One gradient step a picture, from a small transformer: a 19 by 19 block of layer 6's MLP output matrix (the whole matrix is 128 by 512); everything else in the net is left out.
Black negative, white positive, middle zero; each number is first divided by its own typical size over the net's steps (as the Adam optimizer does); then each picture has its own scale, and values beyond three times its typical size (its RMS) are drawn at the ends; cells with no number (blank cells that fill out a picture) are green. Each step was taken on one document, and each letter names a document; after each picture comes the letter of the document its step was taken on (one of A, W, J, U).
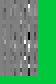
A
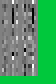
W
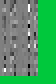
A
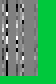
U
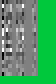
U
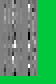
A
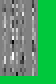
W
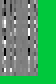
A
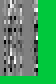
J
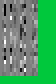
A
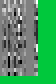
J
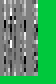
J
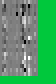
W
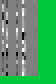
U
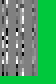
U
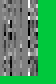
J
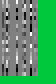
U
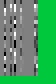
J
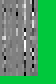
W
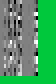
J
